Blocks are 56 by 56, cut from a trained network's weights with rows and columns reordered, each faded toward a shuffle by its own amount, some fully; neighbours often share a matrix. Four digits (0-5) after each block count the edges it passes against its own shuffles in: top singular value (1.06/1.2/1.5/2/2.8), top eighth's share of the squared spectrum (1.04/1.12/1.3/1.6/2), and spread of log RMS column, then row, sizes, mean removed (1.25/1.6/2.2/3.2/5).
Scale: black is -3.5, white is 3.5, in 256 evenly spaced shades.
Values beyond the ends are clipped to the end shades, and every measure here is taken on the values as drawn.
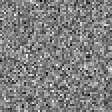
0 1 0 0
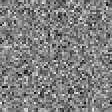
3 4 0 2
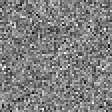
0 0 0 0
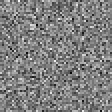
3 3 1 1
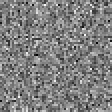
3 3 1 2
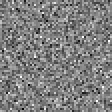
0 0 0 0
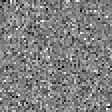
0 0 0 0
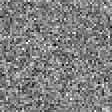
0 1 0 0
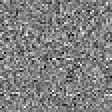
3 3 0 2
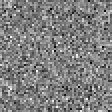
2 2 0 1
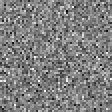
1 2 0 0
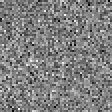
0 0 0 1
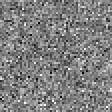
0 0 0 0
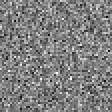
0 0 0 0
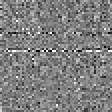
3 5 1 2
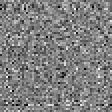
3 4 2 2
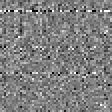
3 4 1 2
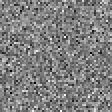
0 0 0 0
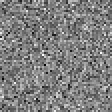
0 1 0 0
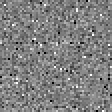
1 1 0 0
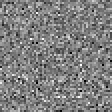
2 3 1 1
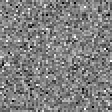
1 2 0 0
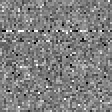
3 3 0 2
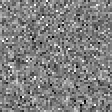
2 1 0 0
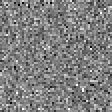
1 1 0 0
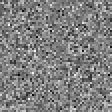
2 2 0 0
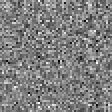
3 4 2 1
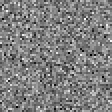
1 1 0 0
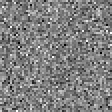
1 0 0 0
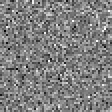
1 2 0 0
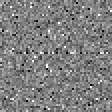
2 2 0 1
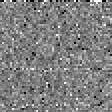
3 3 0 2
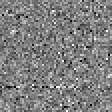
2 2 0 1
